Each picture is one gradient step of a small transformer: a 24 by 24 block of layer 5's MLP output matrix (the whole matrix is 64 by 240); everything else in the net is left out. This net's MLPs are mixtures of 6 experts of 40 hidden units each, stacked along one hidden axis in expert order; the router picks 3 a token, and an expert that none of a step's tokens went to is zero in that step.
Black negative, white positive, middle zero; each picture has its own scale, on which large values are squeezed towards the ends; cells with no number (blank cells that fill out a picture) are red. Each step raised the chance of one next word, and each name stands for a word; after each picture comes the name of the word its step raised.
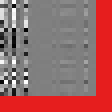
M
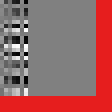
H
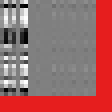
M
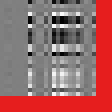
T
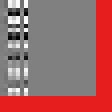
H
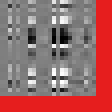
M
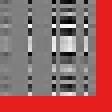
T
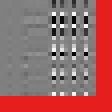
T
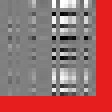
H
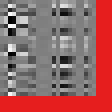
T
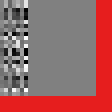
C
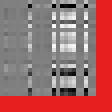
C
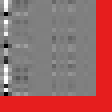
H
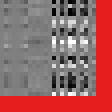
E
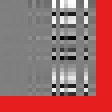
H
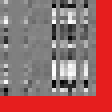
M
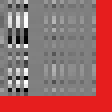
M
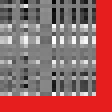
E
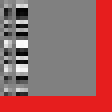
C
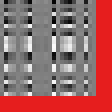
T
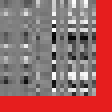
H
